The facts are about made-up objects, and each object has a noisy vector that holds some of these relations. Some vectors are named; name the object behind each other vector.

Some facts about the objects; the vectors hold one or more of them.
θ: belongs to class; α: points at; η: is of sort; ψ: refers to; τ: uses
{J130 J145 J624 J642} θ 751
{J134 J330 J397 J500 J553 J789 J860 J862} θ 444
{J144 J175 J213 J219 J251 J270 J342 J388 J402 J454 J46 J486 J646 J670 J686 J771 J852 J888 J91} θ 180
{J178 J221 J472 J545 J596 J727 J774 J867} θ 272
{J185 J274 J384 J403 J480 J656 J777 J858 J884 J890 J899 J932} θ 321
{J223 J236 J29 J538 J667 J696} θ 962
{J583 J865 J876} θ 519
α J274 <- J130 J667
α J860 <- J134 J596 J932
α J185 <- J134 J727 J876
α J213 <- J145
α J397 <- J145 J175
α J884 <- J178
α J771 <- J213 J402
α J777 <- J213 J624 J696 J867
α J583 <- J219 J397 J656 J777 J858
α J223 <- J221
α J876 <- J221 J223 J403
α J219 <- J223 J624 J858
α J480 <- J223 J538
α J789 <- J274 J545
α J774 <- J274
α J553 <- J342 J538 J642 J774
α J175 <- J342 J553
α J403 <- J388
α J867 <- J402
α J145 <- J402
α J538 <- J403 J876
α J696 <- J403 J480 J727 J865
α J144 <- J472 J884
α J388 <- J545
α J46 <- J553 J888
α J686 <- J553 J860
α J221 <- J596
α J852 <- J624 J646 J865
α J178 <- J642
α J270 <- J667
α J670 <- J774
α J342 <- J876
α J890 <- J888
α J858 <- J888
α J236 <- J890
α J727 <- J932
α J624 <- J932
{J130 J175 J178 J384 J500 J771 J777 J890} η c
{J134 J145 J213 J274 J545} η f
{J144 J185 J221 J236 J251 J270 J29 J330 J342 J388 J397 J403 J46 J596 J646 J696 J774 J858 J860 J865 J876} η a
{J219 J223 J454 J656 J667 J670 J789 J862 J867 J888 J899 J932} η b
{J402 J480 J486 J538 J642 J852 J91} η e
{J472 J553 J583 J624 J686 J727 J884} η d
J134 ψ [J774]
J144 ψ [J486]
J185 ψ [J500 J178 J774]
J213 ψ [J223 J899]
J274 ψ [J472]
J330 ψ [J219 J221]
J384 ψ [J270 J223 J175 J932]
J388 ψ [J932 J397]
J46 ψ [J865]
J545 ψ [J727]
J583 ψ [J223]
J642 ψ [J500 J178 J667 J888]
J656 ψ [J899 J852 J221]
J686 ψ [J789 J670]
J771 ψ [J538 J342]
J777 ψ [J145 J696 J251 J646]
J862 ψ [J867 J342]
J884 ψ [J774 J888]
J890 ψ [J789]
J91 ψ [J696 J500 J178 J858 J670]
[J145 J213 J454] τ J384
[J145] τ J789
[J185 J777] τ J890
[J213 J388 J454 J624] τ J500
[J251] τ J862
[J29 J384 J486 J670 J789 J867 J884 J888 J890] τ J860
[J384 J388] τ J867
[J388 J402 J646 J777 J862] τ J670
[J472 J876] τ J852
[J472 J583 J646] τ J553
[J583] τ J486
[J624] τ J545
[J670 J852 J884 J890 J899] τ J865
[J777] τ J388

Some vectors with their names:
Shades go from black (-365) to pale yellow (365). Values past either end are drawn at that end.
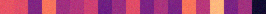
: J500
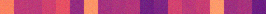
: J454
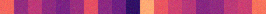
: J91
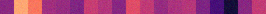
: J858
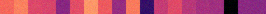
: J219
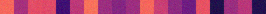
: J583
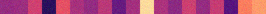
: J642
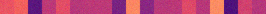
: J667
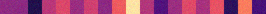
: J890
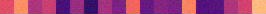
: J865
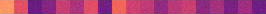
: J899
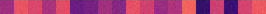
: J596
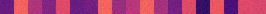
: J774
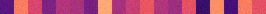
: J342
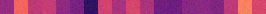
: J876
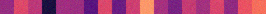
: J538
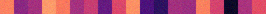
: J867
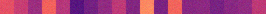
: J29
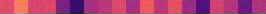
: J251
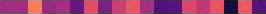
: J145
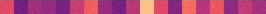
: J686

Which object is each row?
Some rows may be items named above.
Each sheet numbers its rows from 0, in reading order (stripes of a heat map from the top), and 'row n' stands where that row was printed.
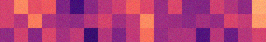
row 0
J646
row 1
J402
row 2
J860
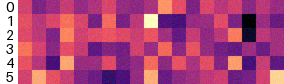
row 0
J686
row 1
J777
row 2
J888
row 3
J29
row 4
J771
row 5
J696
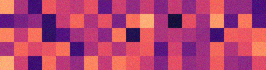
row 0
J789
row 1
J553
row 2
J852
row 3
J388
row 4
J670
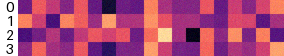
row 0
J403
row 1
J862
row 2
J553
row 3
J403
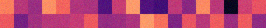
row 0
J867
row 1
J686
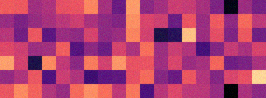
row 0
J656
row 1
J134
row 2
J472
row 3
J185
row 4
J670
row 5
J480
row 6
J219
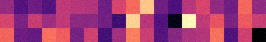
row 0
J884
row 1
J727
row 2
J384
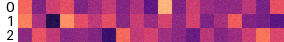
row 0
J486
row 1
J789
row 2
J876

